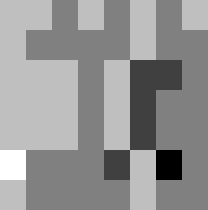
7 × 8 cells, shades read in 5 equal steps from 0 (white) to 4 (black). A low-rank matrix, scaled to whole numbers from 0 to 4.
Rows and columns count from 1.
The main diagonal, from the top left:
1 2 1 2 1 1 2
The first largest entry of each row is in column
3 2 6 6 6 7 2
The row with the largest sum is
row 6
